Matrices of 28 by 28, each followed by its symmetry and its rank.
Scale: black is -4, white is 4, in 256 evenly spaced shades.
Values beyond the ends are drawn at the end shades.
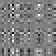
neither, rank two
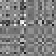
symmetric, rank two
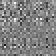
neither, rank three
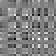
symmetric, rank two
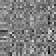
neither, rank five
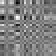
symmetric, rank two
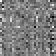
neither, rank five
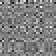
neither, rank three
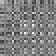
symmetric, rank two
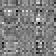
neither, rank three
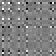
symmetric, rank two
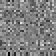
neither, rank five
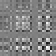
symmetric, rank two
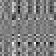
neither, rank two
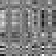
neither, rank two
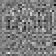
neither, rank five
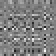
neither, rank three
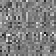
neither, rank five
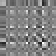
symmetric, rank two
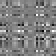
neither, rank two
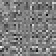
neither, rank five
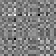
symmetric, rank two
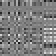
neither, rank two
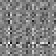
neither, rank three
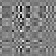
neither, rank two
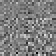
neither, rank five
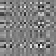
neither, rank two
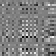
neither, rank two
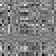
neither, rank three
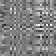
neither, rank three
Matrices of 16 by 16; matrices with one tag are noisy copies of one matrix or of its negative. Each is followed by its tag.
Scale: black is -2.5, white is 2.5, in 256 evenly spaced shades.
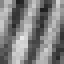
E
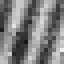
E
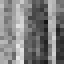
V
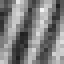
E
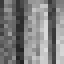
V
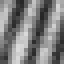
E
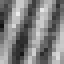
E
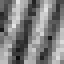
E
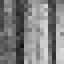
V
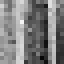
V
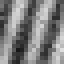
E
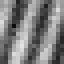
E
